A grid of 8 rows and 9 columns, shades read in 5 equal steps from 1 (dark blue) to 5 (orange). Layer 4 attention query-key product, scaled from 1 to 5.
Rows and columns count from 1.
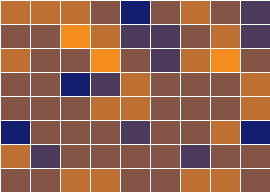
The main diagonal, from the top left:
4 3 3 2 4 3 2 4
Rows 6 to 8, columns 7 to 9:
3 4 1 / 2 3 3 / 4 4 3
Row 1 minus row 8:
1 1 0 -1 -2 0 0 -1 -1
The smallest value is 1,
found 4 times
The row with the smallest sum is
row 6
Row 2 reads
3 3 5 4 2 2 3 4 2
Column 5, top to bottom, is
1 2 3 4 4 2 3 3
